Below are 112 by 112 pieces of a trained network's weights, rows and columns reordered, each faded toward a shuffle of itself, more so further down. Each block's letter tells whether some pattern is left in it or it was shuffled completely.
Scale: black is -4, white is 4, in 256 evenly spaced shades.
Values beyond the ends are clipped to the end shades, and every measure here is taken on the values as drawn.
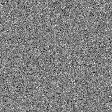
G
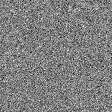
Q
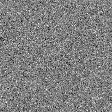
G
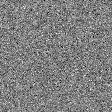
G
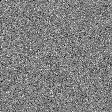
Q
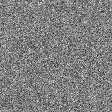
G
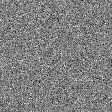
G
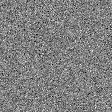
Q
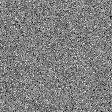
G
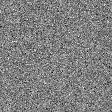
Q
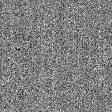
G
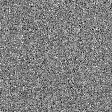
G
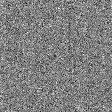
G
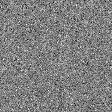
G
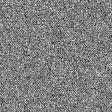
G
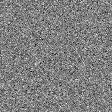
G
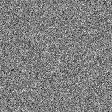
G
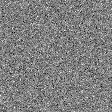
Q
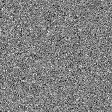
G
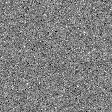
Q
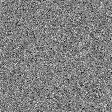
Q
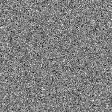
G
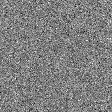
Q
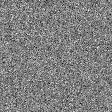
Q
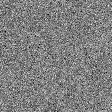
Q
